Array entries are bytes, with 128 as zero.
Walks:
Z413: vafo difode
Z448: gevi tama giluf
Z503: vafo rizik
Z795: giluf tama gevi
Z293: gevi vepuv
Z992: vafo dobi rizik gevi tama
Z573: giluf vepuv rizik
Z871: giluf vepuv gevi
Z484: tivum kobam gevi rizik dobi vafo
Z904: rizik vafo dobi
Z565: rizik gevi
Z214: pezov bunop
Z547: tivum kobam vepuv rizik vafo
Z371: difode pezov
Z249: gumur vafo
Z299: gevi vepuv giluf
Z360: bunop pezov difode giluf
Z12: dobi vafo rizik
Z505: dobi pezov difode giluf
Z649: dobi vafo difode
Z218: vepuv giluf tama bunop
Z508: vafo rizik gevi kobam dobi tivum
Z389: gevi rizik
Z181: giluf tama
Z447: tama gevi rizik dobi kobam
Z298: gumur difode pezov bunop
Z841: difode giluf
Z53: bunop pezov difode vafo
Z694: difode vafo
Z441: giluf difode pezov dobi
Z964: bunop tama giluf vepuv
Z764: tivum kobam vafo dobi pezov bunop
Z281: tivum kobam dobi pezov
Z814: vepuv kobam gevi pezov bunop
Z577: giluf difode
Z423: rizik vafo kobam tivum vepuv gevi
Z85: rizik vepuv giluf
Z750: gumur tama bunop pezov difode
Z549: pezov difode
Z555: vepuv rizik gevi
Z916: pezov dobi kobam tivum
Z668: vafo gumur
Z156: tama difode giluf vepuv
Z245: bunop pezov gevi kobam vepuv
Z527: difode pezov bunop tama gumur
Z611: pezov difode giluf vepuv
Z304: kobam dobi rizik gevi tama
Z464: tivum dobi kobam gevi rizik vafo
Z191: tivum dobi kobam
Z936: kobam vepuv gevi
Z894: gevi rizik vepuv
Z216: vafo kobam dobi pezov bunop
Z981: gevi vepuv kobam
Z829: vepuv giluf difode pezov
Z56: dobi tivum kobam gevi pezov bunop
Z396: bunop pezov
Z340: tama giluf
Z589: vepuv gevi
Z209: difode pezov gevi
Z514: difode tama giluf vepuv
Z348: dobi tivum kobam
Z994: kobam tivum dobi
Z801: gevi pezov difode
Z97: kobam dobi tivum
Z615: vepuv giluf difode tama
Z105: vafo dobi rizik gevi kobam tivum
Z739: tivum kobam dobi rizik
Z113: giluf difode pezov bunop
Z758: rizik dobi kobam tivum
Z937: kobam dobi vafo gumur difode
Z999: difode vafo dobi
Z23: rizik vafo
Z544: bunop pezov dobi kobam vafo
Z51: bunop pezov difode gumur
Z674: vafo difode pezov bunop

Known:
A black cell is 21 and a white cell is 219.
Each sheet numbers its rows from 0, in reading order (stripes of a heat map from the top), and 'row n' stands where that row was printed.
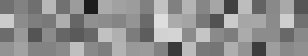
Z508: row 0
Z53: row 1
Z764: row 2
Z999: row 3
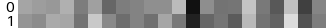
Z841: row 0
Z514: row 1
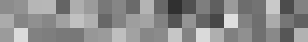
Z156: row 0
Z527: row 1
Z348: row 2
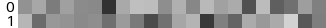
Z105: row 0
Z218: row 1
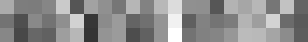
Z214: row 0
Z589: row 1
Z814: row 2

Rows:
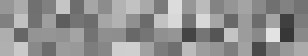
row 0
Z916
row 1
Z464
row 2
Z615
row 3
Z649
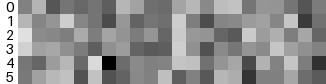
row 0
Z994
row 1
Z573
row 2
Z51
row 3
Z964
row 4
Z894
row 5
Z447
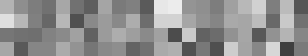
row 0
Z245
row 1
Z544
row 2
Z413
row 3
Z829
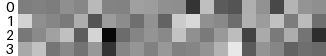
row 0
Z694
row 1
Z396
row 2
Z389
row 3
Z304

